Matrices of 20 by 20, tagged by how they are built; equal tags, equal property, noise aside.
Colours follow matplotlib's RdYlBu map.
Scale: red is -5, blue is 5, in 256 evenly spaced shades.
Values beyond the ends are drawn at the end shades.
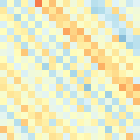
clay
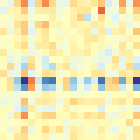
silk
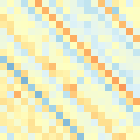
clay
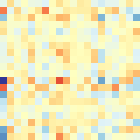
silk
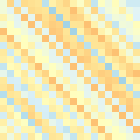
clay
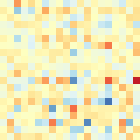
silk
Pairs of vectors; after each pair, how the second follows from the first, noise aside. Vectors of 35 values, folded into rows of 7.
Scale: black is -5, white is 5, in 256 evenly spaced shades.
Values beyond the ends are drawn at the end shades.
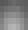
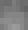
shrunk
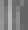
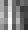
scaled up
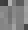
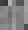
copied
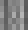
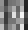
scaled up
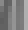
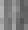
reversed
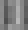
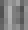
reversed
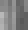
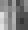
scaled up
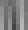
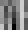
scaled up
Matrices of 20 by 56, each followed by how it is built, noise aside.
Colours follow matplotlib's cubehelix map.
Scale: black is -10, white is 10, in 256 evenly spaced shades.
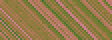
Toeplitz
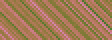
Toeplitz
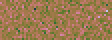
noise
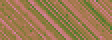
Toeplitz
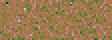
noise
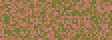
noise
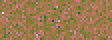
noise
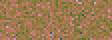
noise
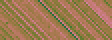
Toeplitz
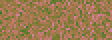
noise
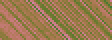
Toeplitz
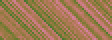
Toeplitz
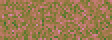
noise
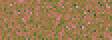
noise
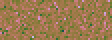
noise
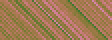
Toeplitz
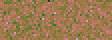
noise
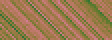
Toeplitz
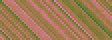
Toeplitz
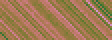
Toeplitz
